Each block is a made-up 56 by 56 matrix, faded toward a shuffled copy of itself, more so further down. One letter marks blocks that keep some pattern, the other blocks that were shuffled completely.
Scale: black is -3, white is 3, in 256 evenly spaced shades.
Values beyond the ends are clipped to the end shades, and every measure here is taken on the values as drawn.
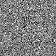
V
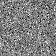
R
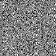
V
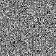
V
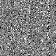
V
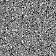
V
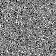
R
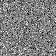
R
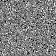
R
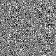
V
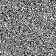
R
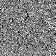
V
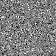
R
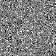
V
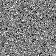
R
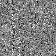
V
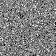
R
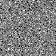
V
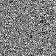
V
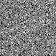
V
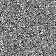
R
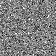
R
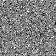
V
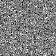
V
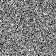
R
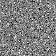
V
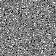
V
